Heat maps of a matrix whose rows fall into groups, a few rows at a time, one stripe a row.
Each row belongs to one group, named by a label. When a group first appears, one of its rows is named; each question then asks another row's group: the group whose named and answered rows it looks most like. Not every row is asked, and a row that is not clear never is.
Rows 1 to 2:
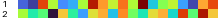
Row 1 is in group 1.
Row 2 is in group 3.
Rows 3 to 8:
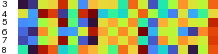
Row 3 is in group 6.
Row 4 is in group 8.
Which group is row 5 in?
6
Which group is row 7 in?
6
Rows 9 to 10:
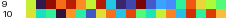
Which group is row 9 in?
8
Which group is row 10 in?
3
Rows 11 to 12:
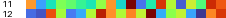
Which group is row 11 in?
3
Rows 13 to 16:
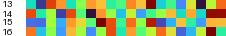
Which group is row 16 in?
3
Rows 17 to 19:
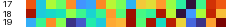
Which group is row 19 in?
1
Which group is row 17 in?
3
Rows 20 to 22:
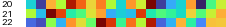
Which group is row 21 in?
8
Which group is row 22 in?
1
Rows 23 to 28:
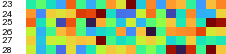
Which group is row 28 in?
3
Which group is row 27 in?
8
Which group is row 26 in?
6
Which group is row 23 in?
1
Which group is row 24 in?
8
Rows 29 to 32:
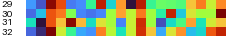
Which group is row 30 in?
6
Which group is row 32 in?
1
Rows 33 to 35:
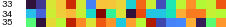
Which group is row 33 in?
6
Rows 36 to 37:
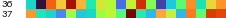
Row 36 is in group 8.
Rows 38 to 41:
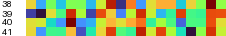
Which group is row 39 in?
1
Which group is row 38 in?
3
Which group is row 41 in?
3
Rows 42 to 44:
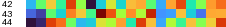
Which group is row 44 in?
6
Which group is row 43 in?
1
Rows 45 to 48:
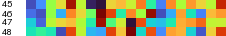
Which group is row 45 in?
6
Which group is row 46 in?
1
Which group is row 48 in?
1
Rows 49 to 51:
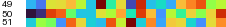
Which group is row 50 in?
6
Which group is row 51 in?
1
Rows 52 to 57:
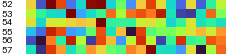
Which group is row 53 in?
3
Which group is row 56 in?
1
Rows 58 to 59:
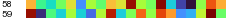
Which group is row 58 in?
3
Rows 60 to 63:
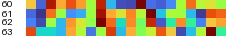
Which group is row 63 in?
3
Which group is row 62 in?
1
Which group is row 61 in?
1
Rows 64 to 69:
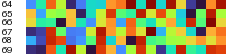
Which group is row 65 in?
3
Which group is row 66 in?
3
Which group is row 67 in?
1
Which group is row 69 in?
1
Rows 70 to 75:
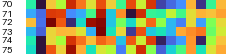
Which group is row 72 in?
8
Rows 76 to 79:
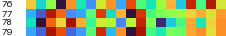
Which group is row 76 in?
3
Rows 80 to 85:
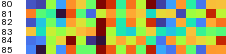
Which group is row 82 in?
1
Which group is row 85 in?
1
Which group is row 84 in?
6
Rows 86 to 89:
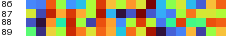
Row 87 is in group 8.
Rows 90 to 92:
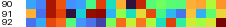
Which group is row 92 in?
6
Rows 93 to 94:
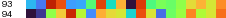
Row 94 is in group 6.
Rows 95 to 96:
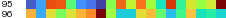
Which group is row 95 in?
6
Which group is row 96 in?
8
